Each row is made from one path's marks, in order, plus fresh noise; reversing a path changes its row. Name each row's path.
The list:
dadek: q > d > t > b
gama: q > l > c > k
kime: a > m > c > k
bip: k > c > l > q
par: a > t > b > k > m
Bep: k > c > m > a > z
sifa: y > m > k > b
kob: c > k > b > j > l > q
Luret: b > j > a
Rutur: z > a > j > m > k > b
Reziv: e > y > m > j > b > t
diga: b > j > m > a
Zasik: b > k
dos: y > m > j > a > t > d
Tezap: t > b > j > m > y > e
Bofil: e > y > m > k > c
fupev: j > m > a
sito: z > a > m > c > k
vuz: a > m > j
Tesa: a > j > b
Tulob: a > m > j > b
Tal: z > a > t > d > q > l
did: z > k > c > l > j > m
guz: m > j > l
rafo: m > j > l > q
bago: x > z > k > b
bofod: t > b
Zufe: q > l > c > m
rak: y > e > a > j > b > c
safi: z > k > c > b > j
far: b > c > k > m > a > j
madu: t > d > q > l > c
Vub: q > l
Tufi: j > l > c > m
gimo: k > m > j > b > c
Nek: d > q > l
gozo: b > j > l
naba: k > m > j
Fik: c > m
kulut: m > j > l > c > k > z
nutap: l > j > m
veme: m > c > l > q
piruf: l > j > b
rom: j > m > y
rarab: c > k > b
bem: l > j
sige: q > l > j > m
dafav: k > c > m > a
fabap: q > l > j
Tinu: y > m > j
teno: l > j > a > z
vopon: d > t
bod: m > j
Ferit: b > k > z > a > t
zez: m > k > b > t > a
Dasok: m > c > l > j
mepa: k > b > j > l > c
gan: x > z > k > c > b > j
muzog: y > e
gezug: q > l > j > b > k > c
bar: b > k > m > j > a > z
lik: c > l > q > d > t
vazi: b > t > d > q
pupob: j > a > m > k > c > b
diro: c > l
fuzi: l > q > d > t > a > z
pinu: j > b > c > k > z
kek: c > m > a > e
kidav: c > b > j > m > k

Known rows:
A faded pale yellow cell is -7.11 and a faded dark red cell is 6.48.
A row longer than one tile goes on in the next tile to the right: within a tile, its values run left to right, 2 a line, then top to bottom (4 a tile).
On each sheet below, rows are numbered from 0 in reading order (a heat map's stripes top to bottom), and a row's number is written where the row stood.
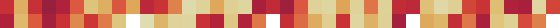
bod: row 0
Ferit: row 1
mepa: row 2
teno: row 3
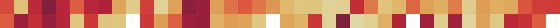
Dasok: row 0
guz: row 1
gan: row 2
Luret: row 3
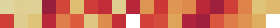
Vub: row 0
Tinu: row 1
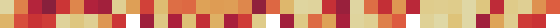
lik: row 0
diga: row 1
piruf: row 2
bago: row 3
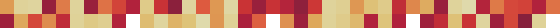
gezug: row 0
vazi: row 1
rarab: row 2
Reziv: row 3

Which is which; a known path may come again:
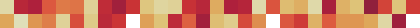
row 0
dadek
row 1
teno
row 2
gama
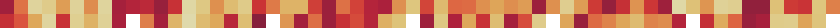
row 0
mepa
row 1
rarab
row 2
veme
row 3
diga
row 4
diro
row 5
nutap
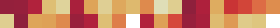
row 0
Bep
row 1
rafo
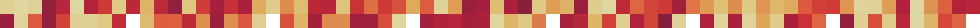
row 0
fabap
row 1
dos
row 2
Tulob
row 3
Tufi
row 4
Reziv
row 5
Luret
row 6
gozo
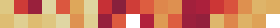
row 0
vazi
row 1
rom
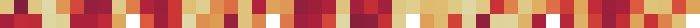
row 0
rak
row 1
far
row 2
kek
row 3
gan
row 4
bod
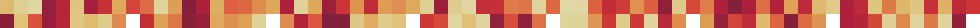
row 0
sige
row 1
guz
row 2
kulut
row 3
muzog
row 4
fuzi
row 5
Fik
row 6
kob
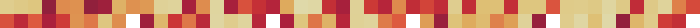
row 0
Zufe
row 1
gezug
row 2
piruf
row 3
bip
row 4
bago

